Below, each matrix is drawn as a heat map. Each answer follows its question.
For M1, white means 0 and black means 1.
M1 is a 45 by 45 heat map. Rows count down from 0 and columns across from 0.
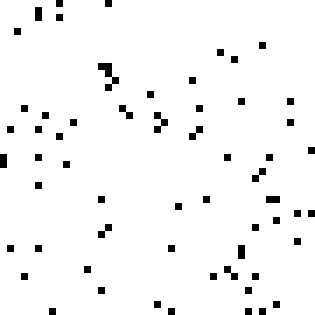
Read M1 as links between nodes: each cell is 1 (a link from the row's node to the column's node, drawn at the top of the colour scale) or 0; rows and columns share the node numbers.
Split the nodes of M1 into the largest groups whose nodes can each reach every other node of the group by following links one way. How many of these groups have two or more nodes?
3
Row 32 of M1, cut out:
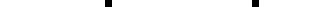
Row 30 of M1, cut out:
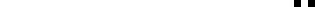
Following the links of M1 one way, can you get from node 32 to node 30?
yes
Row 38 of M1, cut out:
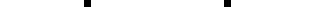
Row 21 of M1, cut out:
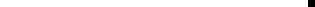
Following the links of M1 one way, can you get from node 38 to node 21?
no
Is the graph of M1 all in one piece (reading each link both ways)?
no
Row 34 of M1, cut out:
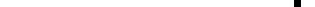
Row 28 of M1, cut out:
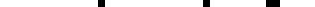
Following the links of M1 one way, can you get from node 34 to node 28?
no
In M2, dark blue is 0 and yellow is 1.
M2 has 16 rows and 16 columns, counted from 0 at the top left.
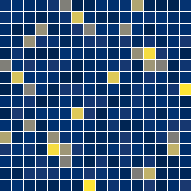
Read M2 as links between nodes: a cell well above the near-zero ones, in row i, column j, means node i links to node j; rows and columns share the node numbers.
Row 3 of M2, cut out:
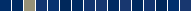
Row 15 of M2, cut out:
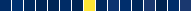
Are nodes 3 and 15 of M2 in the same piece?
yes
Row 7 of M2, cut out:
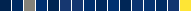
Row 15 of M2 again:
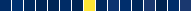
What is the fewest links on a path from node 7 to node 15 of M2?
1
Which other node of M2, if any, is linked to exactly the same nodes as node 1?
node 9
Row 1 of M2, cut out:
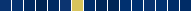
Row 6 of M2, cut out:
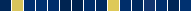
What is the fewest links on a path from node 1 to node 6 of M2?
1
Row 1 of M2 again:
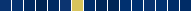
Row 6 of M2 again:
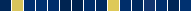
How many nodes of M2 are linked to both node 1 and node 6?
0
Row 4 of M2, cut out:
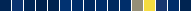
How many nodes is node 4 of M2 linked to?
2
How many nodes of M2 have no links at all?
1
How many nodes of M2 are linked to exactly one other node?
6
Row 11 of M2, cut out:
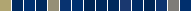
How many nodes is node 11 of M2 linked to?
3
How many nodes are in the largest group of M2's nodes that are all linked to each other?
2
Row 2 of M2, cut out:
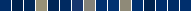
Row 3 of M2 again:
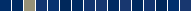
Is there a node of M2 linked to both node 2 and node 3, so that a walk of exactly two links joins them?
no
